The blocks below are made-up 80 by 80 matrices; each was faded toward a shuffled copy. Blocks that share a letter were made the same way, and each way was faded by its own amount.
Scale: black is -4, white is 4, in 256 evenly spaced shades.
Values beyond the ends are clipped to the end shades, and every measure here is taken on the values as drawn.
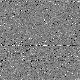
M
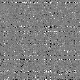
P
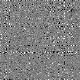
P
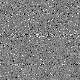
M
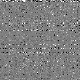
P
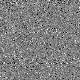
M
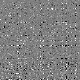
P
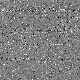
M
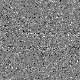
M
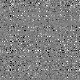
P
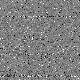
M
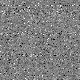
M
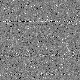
M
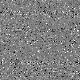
M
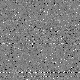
M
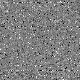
M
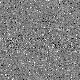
M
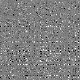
P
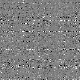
P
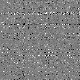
P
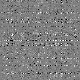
P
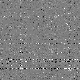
P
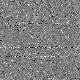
M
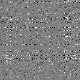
P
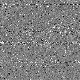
M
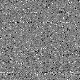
M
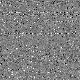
M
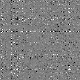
P
